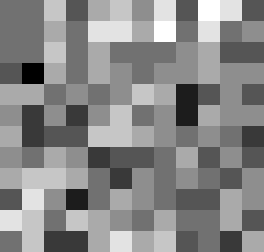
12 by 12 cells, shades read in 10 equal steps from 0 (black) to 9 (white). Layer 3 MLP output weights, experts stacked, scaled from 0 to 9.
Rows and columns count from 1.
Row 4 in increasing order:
0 3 4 4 5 5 5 5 5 6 6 6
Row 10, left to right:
3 8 5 1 4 6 5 4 3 3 6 5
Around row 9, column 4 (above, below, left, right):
5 1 7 4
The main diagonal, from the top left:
4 4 7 4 4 7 6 4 5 3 6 6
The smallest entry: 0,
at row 4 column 2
